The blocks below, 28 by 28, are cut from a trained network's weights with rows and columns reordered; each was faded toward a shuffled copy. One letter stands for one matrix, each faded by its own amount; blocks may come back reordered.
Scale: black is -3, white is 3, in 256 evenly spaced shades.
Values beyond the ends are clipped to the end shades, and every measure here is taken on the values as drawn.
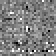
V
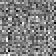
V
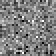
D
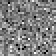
D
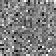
D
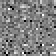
V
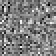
V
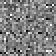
V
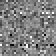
V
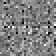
V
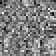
V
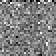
V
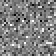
D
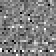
V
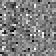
V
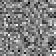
V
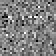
D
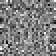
V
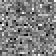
D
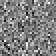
V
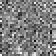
V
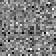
D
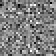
V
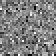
D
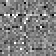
V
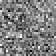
V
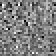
D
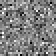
D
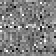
V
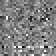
V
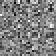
V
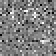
D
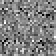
D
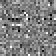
V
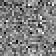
D
